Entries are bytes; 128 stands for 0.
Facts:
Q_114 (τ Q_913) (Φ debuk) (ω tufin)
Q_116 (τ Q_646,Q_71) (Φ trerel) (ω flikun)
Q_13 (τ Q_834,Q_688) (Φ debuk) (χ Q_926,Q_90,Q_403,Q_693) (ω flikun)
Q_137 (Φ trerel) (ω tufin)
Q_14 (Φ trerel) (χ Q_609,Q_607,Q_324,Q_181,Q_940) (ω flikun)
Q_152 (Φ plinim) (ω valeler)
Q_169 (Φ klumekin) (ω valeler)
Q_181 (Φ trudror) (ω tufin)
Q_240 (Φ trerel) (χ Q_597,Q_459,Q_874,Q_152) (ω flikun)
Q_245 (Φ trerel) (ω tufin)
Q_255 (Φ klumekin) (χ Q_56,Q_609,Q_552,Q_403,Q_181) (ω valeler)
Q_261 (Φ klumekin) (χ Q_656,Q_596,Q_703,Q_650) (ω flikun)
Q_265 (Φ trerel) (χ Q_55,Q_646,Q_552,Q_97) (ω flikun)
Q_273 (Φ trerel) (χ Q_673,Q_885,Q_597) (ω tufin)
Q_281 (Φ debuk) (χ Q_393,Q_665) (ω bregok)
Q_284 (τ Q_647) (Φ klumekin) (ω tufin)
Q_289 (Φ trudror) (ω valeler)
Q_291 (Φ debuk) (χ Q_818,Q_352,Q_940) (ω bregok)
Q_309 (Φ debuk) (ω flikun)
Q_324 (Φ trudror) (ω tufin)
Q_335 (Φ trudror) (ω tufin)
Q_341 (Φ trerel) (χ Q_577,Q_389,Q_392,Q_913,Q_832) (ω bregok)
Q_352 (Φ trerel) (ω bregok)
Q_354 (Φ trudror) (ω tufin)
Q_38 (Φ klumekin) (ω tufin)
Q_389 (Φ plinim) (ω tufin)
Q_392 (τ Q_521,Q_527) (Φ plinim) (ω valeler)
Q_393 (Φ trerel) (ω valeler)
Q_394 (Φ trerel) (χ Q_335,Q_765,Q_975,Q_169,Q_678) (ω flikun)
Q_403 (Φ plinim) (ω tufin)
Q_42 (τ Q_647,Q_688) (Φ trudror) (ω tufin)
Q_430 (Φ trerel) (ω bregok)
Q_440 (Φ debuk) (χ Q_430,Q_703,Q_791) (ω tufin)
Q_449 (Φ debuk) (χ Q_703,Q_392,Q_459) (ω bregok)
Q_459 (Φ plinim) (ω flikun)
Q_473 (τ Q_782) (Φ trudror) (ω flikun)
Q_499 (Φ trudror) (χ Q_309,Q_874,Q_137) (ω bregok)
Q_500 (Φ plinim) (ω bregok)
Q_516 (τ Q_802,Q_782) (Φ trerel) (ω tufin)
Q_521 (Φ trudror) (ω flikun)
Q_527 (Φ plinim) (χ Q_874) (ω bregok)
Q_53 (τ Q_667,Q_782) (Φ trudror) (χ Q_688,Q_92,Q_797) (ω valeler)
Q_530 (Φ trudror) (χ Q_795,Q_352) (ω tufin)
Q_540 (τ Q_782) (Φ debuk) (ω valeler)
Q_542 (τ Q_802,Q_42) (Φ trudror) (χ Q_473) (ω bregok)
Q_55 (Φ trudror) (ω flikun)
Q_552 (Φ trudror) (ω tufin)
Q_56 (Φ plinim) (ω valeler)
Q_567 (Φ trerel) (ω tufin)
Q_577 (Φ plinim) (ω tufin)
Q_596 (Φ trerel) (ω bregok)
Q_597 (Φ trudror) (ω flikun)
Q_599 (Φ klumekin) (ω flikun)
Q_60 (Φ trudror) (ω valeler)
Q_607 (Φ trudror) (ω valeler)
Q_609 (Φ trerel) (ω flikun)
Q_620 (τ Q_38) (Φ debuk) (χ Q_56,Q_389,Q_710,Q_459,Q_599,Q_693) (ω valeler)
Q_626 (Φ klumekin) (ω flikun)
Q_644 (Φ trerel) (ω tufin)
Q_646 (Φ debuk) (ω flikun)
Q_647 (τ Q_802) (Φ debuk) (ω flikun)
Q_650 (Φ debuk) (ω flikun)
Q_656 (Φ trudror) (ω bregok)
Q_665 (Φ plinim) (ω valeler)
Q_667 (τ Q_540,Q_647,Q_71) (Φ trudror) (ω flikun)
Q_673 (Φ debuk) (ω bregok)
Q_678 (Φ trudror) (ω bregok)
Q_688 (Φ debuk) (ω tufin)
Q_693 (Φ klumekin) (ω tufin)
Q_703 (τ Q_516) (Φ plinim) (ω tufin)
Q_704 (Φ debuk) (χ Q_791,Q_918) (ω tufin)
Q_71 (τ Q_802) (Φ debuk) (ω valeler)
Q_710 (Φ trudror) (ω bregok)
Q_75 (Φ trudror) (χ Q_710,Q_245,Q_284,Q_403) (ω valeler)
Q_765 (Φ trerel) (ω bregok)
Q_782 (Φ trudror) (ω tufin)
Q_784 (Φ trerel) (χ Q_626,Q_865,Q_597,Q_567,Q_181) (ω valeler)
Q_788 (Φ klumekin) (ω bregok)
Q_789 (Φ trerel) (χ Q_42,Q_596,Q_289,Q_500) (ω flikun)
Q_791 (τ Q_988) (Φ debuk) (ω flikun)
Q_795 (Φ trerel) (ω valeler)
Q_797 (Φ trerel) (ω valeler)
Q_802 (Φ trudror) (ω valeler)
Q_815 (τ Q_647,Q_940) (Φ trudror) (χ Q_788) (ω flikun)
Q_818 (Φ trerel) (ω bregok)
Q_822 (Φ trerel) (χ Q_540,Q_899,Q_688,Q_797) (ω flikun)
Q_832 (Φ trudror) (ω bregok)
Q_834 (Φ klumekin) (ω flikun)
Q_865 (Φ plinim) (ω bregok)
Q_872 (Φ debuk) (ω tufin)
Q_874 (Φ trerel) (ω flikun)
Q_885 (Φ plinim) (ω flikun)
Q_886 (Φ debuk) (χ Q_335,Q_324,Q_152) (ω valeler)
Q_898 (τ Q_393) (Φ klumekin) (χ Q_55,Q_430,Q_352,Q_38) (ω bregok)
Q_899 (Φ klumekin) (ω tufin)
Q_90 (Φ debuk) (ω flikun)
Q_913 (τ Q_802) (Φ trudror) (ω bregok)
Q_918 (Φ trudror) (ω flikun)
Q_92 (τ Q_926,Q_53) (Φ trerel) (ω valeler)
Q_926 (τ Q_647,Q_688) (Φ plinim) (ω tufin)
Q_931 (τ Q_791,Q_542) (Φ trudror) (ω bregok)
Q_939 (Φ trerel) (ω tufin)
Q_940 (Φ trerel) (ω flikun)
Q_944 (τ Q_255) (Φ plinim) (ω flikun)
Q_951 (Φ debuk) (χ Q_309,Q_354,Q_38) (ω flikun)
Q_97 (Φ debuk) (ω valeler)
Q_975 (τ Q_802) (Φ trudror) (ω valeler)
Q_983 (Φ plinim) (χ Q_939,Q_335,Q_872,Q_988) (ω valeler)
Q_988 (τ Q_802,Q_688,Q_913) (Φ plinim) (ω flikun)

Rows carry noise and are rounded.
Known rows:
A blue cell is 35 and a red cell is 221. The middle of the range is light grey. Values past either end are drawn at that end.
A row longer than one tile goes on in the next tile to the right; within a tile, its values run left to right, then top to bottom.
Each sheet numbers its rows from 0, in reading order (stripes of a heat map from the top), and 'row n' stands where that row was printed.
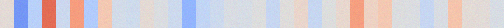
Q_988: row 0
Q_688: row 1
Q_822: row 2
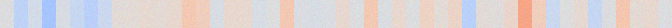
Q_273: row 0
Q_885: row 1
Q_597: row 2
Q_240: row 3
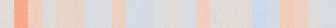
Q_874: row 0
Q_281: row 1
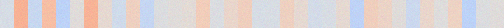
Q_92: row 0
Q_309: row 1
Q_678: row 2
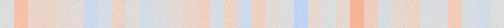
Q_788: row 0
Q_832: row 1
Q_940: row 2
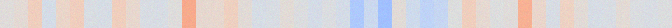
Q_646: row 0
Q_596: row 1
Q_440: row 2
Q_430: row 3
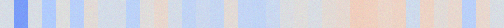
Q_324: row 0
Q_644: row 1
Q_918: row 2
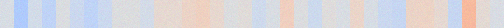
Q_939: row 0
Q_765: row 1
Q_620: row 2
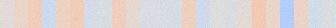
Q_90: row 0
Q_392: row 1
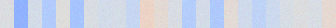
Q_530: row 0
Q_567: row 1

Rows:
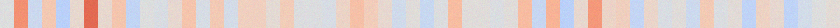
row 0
Q_473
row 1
Q_944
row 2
Q_394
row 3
Q_815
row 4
Q_607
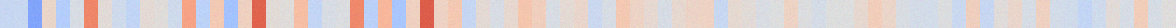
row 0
Q_42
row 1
Q_540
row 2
Q_667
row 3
Q_951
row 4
Q_865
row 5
Q_169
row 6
Q_983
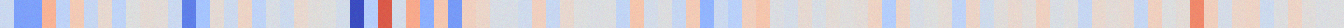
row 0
Q_516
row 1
Q_114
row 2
Q_71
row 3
Q_97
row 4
Q_284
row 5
Q_56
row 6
Q_499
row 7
Q_599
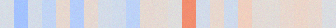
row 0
Q_354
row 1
Q_898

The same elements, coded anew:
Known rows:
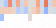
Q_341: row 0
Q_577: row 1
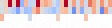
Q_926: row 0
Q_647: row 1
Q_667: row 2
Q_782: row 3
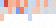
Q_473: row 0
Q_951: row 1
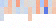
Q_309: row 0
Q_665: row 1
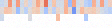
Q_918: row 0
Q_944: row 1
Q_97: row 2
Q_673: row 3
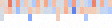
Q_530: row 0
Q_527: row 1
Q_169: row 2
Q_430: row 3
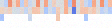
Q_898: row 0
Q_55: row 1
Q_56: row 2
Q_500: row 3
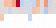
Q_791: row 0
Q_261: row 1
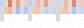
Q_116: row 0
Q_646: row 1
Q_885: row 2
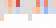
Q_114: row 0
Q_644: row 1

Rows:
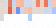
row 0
Q_802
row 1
Q_931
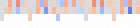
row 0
Q_38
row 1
Q_886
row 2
Q_281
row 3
Q_273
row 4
Q_983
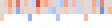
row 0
Q_703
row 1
Q_542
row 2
Q_291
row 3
Q_620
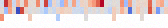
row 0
Q_53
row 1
Q_688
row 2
Q_449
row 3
Q_988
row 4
Q_75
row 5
Q_975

